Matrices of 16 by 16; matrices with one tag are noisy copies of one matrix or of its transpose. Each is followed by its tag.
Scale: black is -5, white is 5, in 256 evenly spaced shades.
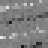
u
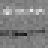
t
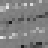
u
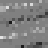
u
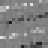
u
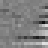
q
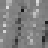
u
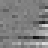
q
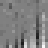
q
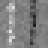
t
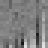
q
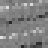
u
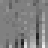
q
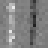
t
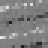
u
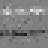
t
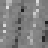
u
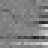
q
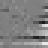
q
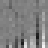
q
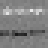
t
